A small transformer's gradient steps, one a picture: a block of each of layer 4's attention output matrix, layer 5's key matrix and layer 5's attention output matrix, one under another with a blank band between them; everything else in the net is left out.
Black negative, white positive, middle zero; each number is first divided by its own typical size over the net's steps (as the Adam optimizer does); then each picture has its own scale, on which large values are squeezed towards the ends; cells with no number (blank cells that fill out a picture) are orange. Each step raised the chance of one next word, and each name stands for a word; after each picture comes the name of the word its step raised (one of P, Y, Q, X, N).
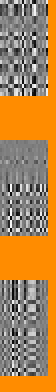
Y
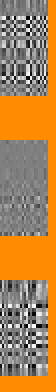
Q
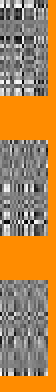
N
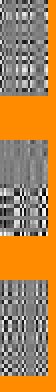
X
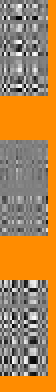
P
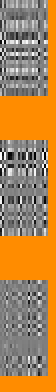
P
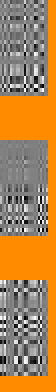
P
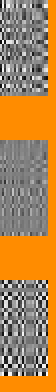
P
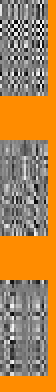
Q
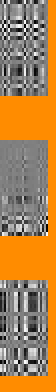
Q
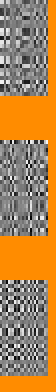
Y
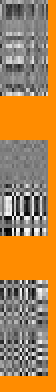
Y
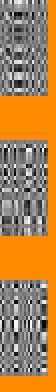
X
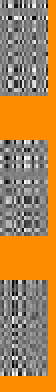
P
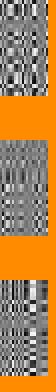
Y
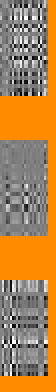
N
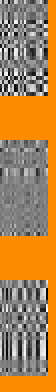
Q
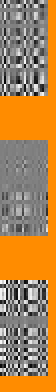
Y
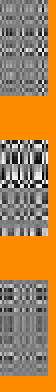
Y
